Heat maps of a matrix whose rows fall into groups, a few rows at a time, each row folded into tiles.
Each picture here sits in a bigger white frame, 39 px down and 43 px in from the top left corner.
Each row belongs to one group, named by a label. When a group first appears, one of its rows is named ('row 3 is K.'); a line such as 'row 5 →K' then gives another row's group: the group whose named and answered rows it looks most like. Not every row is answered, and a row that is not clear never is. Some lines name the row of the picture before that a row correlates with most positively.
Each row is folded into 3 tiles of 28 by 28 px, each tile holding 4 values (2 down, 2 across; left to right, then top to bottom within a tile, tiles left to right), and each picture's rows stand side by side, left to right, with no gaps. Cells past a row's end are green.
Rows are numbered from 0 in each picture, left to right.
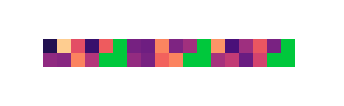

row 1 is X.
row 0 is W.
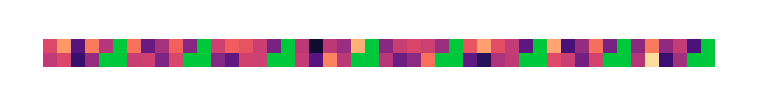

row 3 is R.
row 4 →X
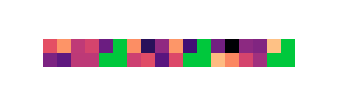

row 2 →R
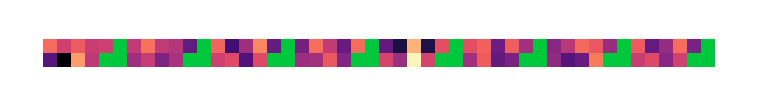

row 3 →W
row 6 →X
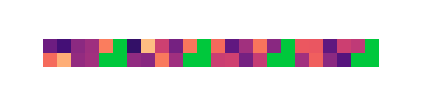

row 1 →W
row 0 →R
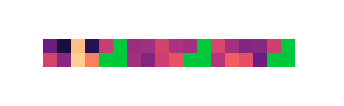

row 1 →X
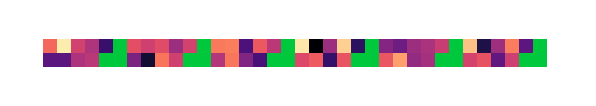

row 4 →R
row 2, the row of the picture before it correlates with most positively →2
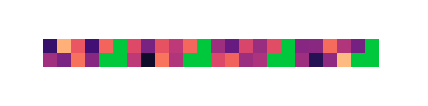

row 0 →W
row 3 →X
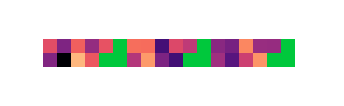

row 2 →X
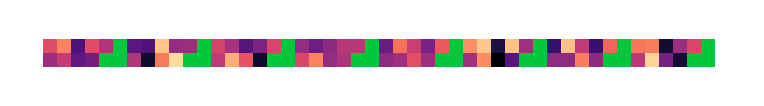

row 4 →W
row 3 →R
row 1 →X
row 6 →W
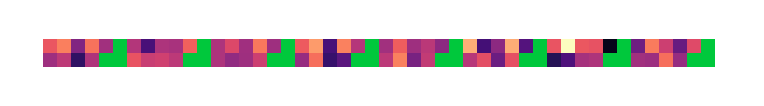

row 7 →W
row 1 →R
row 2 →X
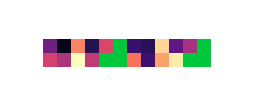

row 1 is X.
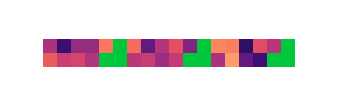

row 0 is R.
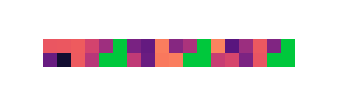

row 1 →X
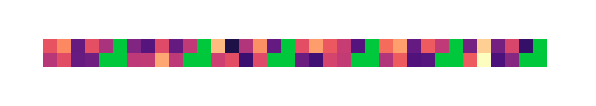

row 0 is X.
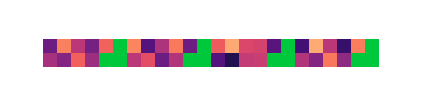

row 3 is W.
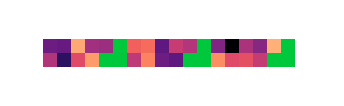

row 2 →R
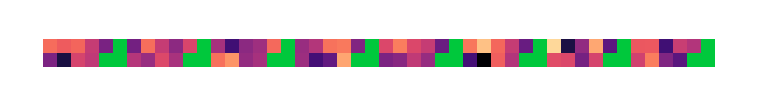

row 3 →X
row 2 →R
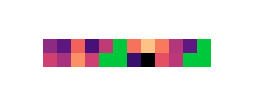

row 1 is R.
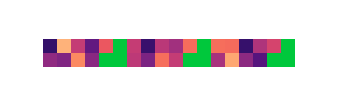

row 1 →R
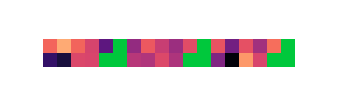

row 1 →W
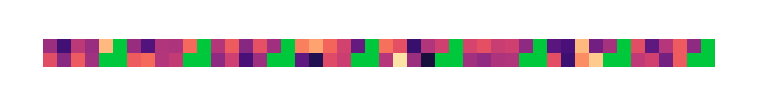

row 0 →R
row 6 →X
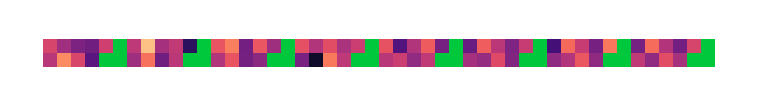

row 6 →W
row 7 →W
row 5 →W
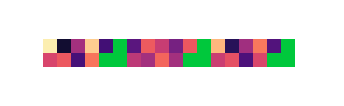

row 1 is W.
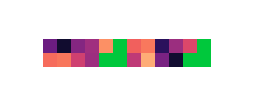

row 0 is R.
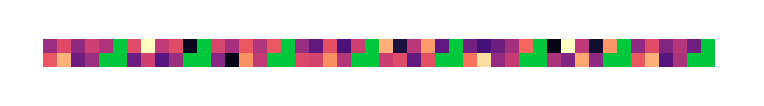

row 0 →R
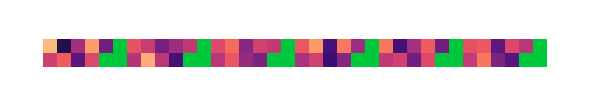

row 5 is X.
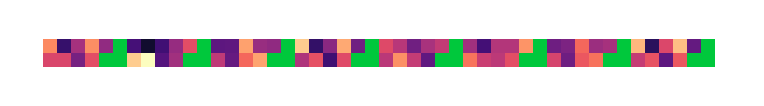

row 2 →X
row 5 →R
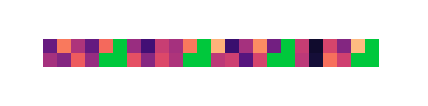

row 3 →R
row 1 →R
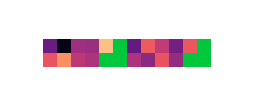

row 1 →W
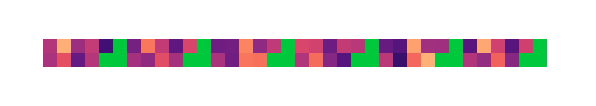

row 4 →X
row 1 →W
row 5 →W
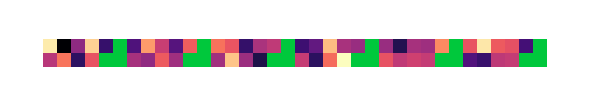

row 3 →X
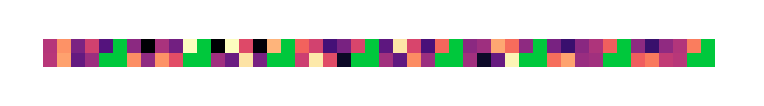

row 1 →R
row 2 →W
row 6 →R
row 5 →X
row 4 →W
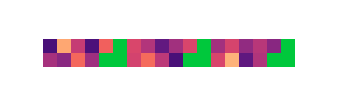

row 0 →W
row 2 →R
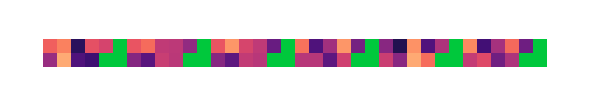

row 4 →X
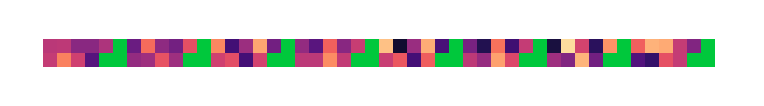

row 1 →W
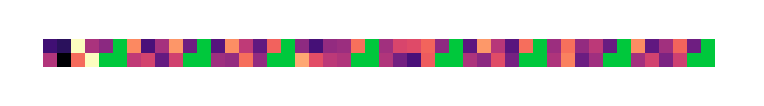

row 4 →X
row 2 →W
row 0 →X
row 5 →W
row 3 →R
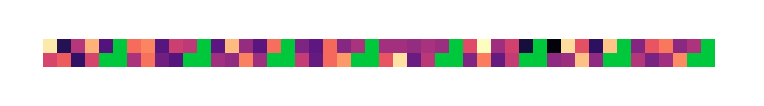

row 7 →X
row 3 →X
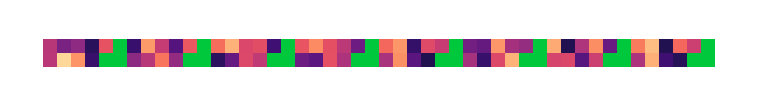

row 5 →X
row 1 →W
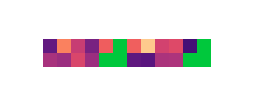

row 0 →W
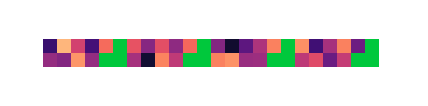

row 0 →W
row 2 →R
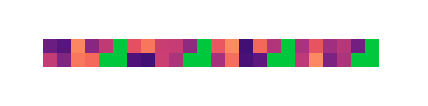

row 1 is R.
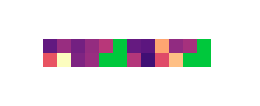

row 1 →X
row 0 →R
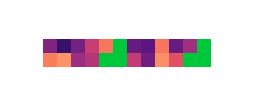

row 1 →X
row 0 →R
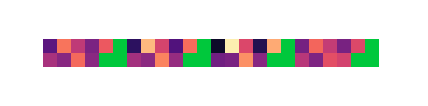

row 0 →W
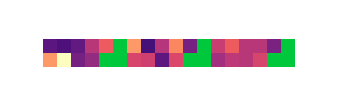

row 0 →R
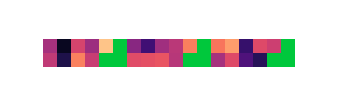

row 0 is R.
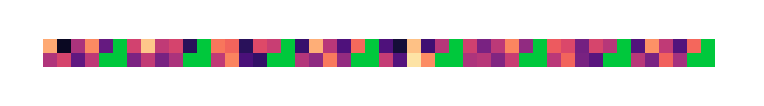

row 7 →W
